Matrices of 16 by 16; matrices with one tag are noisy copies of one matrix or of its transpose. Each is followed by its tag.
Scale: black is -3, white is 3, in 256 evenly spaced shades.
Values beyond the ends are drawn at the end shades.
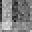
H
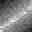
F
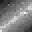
F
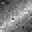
F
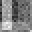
H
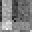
H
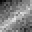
F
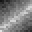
F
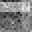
H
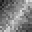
F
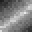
F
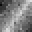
F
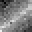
F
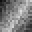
F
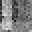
H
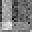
H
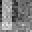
H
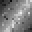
F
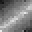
F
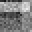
H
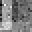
H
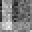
H
